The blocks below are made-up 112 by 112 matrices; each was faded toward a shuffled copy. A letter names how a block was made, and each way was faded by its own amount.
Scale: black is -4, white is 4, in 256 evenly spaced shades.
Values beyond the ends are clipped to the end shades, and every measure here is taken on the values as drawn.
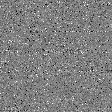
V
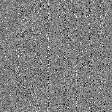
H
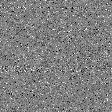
V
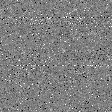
V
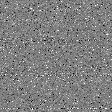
V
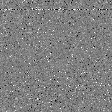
V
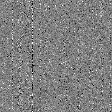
H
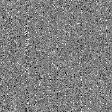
H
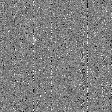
H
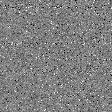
V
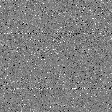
V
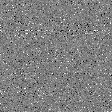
V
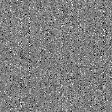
H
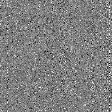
H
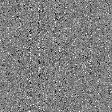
H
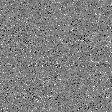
V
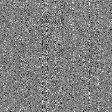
H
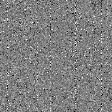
H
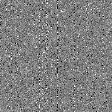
H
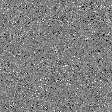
V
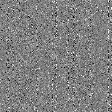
H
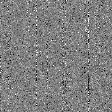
H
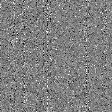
H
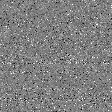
V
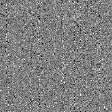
H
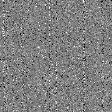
H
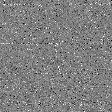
V
